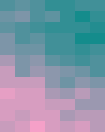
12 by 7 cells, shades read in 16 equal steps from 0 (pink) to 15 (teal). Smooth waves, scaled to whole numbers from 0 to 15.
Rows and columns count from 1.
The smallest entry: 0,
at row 12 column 3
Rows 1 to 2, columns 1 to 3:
11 10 11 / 9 8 11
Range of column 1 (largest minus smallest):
10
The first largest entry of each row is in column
4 6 7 6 6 6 7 5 5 6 5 7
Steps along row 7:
up down up up up up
